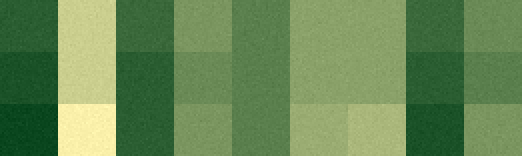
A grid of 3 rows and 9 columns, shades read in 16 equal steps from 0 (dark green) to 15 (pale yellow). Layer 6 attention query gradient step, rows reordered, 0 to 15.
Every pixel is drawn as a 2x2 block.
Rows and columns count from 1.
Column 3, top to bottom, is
3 2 2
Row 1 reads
2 12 3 7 5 8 8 3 6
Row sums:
54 49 56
